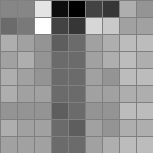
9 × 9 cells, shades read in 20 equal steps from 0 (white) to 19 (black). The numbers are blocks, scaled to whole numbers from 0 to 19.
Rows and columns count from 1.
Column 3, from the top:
2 0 8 8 8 7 8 7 7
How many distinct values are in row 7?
4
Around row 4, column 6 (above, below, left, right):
7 7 11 6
